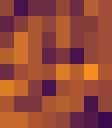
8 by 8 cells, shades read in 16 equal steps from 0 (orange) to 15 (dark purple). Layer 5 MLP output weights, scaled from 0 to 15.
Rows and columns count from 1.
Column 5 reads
8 5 5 10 2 7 5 8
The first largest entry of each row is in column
2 1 4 6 1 4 7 8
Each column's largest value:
12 14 11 14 10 14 14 15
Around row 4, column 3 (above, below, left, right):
6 6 3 12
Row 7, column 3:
10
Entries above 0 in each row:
8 8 8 8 7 8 8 8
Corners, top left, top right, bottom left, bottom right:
8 7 4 15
